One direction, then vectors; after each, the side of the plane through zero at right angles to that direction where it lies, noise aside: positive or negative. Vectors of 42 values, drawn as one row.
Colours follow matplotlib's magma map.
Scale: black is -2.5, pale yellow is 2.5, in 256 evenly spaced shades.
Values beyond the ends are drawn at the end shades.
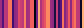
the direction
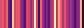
negative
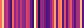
negative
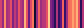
positive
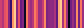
negative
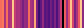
negative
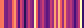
negative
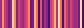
negative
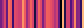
positive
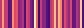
negative
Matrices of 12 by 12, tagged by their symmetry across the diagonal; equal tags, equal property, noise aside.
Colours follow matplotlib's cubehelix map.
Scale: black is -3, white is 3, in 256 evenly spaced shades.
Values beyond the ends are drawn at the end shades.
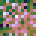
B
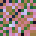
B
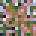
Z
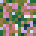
B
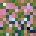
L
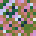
B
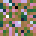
Z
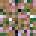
Z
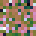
Z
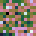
L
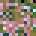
L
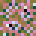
B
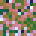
L
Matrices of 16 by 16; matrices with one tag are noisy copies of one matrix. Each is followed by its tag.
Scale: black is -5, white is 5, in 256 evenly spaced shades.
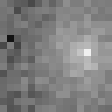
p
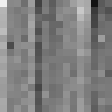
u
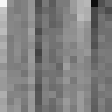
u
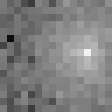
p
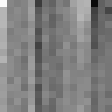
u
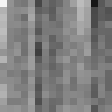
u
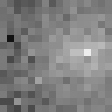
p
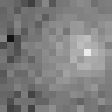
p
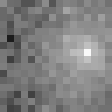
p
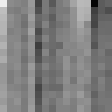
u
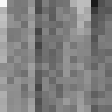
u
